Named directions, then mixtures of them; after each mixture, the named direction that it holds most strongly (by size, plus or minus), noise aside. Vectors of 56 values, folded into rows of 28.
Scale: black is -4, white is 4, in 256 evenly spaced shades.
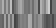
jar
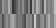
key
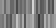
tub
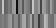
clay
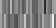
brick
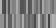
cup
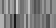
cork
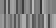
clay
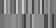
clay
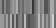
tub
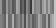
cup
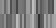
tub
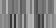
tub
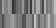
key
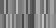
tub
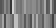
brick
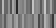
clay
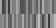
cup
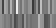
clay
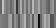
clay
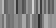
clay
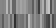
jar
